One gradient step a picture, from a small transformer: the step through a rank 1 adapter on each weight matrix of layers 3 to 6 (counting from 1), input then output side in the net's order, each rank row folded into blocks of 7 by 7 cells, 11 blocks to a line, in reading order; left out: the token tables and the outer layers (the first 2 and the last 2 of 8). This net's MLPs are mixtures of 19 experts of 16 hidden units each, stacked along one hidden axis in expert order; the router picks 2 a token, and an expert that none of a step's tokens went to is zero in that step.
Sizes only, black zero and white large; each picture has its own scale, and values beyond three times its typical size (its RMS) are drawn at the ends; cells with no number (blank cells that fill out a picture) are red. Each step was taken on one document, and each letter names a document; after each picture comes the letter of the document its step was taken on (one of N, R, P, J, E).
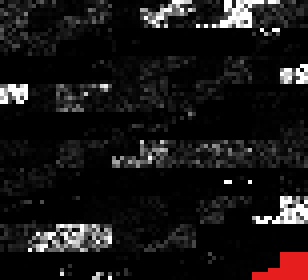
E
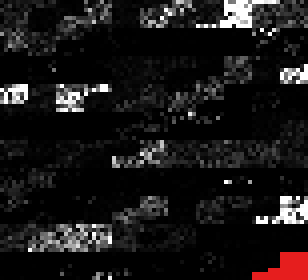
E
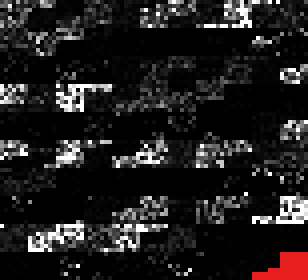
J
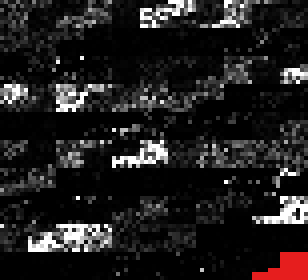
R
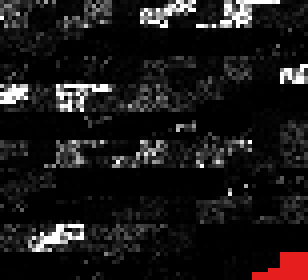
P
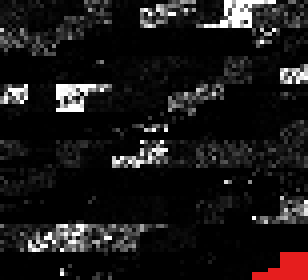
E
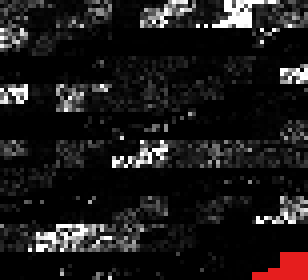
E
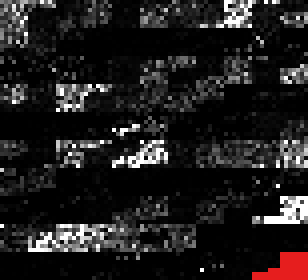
R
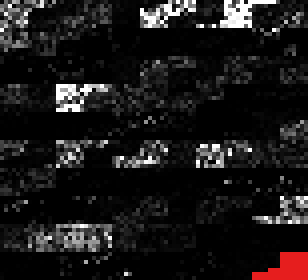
E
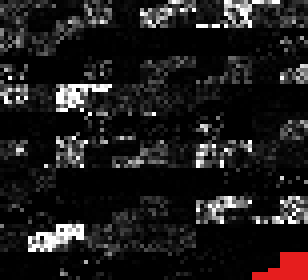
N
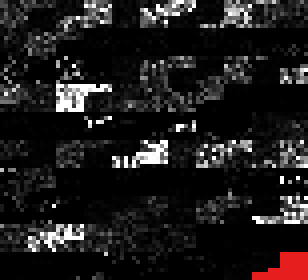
P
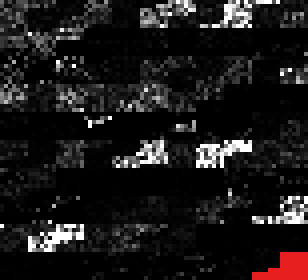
P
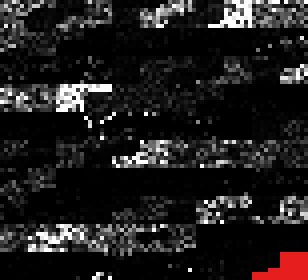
N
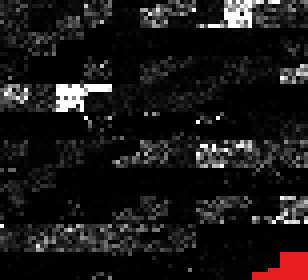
N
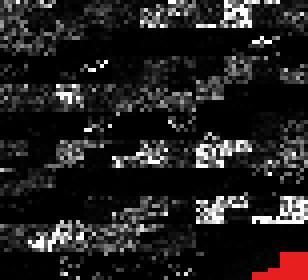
J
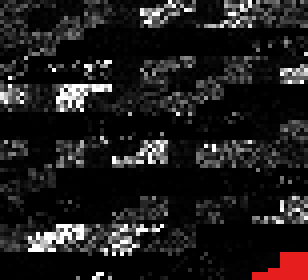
N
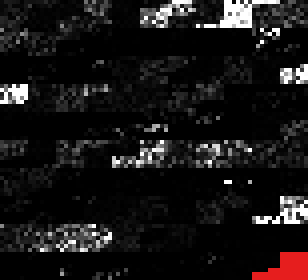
E
